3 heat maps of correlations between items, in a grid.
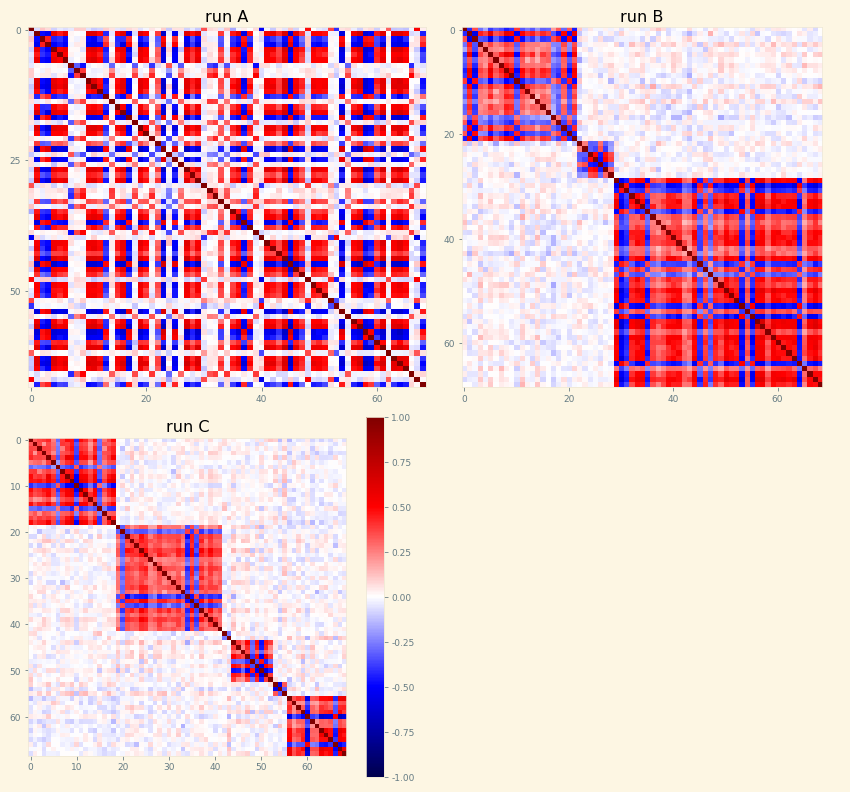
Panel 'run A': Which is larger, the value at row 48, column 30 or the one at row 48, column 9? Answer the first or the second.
the first
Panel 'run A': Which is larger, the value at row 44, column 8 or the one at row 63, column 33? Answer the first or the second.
the second
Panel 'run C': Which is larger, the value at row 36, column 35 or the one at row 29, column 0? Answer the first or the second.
the second
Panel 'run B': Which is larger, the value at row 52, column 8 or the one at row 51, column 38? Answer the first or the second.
the second
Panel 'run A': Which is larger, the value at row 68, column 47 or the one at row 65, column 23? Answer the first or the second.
the first
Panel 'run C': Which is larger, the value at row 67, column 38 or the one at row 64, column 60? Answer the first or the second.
the first
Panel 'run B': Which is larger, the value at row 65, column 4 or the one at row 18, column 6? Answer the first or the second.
the first
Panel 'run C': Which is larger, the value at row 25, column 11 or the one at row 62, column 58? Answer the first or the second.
the second
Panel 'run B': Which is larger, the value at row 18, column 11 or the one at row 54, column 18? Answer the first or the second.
the second
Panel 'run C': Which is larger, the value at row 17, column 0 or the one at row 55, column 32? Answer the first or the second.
the first
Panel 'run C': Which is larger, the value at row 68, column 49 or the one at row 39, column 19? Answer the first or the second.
the second
